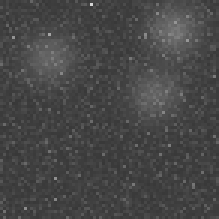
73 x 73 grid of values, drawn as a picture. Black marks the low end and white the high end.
Average level on the scale: 30%. Bumps: three. Histogram: skewed, a long tail of high values. Mirror symmetry: none.
